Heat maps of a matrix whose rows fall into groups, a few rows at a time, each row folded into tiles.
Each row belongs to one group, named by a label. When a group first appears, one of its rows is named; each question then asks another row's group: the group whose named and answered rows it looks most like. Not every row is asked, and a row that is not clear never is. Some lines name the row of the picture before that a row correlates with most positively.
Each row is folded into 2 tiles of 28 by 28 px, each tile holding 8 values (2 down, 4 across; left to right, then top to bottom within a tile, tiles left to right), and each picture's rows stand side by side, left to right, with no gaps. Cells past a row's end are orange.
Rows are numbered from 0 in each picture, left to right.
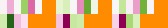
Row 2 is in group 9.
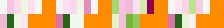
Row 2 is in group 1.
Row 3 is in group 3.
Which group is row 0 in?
3
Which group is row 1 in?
3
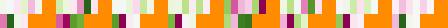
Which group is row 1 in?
9
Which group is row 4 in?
1
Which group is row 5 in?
9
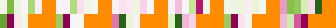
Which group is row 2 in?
3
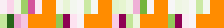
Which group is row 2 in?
9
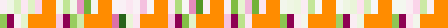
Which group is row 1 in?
9
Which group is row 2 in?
3
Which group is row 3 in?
9
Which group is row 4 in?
9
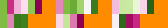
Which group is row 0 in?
1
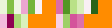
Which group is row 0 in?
9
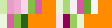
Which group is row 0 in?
1
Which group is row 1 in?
9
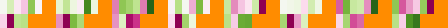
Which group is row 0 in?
9
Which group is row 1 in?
9
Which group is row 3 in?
9
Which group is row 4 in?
1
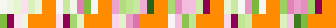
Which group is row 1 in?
9
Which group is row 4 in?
9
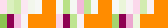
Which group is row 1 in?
9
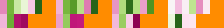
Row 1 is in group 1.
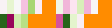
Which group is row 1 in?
3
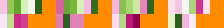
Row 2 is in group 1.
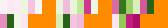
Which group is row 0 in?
3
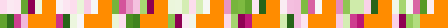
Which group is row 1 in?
3
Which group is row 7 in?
9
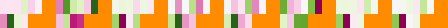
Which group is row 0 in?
3
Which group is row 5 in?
1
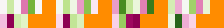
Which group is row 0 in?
9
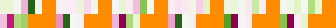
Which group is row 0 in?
9
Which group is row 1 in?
3
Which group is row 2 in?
9
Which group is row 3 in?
3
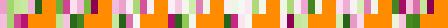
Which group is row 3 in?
3
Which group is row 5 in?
9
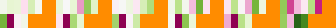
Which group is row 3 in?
9
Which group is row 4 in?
9
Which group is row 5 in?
1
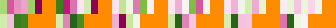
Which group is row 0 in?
1
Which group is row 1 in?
1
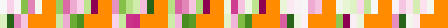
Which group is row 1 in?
1
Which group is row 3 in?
1
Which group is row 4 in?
1
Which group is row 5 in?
3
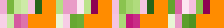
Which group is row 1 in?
1
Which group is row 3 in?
1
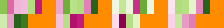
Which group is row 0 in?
1
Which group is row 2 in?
9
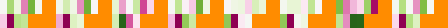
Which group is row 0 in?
9
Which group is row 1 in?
9
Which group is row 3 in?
9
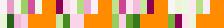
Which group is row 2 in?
1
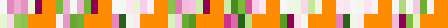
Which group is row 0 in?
1
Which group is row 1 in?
1
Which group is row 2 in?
3
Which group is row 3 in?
1
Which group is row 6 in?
3
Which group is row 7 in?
9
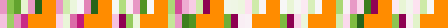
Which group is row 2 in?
9
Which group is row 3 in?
1
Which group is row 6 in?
1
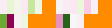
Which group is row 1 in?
3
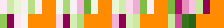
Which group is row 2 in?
9
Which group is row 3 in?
1
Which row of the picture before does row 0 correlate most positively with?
0
